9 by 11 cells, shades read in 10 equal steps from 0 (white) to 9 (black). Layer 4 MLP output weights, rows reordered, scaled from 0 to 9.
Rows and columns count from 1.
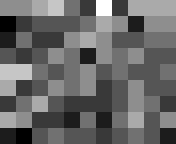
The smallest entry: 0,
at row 1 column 7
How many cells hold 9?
2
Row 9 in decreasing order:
9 8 8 7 6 6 6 6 6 5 5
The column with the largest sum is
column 5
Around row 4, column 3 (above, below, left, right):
7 5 7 4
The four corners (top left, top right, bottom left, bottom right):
4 3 8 8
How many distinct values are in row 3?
6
